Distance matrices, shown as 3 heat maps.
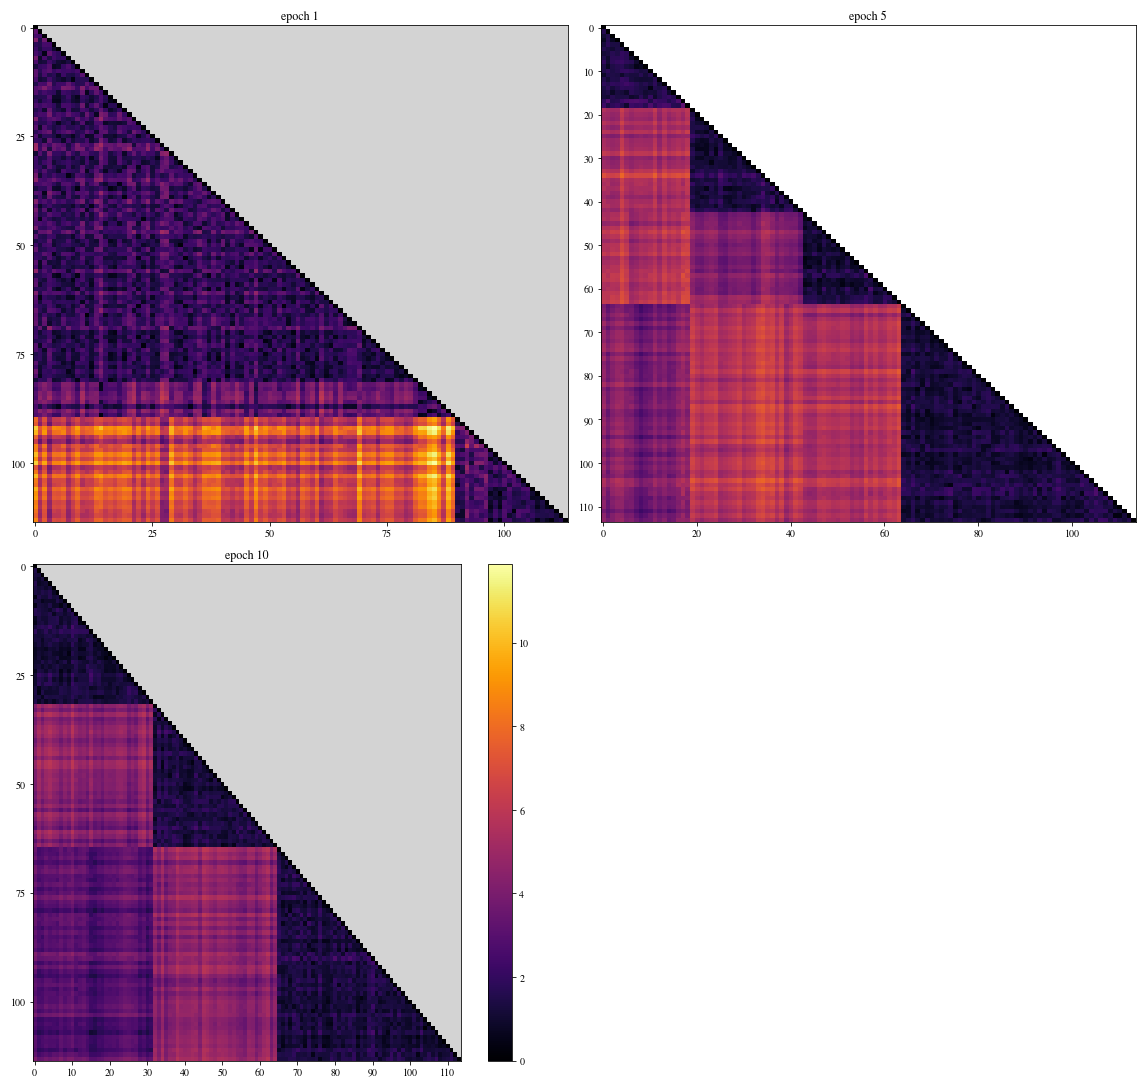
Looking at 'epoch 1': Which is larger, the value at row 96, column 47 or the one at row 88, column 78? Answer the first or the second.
the first
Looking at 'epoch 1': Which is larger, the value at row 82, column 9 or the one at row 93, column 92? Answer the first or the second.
the second
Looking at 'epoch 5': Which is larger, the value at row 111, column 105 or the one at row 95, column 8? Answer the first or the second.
the second
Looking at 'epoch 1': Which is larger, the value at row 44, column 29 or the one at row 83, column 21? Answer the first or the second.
the second
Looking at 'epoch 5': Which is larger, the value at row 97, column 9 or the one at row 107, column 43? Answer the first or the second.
the second
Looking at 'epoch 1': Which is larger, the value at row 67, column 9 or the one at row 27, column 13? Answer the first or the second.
the second
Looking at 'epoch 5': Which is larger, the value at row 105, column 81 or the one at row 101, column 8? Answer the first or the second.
the second
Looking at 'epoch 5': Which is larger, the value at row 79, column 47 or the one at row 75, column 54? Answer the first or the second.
the first
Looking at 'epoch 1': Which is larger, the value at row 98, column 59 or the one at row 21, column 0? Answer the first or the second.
the first
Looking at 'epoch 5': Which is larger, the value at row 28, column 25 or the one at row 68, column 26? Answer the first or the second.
the second
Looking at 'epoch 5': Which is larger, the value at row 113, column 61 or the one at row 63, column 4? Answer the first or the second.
the second
